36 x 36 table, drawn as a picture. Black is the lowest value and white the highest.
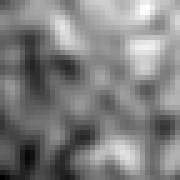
Lone odd cells: none. Ninth with the lowest average: bottom left. Slope: up to the top right. Grain: blotchy. Ninth with the highest average: top right. Mirror symmetry: none. Histogram: bell-shaped.
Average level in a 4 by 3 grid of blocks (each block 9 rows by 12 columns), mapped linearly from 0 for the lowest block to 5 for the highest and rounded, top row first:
3 4 5
1 2 4
1 2 2
0 2 3
